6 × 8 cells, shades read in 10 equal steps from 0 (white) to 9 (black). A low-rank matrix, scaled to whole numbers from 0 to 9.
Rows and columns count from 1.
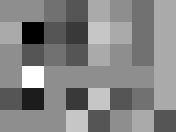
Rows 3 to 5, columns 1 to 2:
4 6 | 4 0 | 6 8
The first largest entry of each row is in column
4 2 2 1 2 5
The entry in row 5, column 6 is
6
